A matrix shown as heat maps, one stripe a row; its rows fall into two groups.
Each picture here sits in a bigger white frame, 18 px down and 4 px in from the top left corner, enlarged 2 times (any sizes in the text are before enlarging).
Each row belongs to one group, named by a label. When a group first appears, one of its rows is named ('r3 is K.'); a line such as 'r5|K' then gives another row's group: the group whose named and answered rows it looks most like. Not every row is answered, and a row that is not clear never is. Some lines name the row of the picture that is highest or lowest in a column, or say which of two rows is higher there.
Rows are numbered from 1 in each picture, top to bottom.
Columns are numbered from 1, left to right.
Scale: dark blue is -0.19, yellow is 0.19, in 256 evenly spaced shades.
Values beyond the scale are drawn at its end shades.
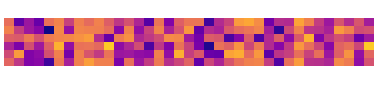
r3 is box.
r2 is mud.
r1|mud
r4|mud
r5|mud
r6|mud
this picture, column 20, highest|1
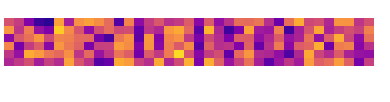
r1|mud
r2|box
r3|box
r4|box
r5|box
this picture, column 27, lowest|6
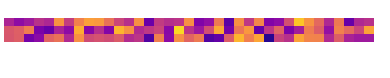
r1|mud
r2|box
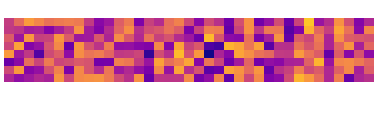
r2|box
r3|box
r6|box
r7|mud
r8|mud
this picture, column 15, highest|3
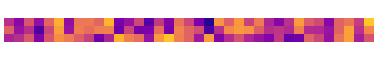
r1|mud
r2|mud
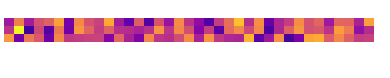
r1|mud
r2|mud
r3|box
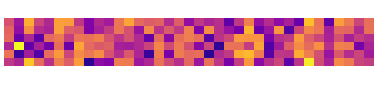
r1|box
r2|box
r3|mud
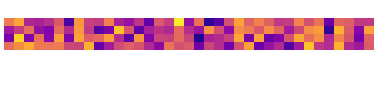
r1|mud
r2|box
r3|mud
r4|box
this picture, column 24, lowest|4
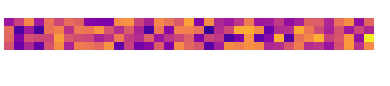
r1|box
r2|mud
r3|box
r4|mud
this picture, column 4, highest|3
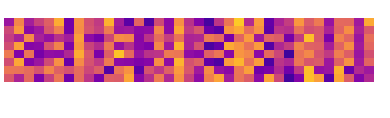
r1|mud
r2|mud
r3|box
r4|mud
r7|box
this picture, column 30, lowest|8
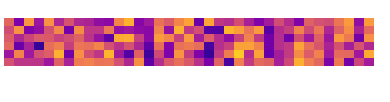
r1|box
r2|mud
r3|box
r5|mud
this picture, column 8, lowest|1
